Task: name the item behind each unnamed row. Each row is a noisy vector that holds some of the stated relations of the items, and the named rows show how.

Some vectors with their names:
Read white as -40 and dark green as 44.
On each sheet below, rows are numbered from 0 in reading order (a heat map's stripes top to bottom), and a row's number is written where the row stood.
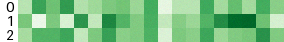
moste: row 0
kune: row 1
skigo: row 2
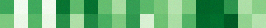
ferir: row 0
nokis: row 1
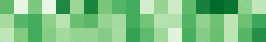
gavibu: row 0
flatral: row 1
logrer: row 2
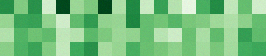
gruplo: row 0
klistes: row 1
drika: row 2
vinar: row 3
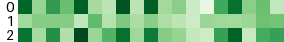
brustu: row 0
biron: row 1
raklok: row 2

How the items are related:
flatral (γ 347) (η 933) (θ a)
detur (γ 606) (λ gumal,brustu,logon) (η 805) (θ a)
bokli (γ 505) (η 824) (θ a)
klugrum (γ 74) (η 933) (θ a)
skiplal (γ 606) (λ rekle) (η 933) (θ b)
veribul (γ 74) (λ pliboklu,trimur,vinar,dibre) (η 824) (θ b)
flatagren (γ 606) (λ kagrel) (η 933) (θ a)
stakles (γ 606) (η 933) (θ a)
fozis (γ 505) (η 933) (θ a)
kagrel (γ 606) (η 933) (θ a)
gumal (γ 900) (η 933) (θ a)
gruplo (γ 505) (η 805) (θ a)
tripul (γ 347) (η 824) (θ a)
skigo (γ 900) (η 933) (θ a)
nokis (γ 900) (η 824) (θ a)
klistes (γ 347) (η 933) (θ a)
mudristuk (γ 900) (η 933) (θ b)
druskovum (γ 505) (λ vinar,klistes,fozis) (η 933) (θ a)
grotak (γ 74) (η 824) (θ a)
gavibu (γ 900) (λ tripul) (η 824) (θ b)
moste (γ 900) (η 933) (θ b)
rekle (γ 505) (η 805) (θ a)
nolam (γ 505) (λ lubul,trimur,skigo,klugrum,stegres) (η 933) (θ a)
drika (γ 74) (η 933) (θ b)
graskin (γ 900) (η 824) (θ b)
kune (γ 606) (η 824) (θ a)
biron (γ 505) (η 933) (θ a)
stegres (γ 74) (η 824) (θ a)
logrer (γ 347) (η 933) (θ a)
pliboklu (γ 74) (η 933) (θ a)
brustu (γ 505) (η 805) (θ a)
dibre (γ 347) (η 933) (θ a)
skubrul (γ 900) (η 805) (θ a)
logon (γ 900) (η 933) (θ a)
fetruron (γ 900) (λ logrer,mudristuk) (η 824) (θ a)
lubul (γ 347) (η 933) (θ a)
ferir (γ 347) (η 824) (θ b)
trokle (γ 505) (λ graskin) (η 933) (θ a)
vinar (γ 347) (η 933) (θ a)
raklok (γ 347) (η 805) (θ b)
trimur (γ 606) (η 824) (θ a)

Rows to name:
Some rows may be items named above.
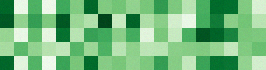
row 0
veribul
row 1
brustu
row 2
fetruron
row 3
trokle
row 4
veribul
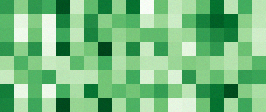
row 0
skubrul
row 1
gavibu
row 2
grotak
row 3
gruplo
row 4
trokle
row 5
mudristuk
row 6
stegres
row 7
rekle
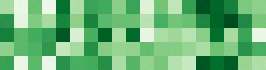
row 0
fetruron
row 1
trimur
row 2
detur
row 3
klugrum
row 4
bokli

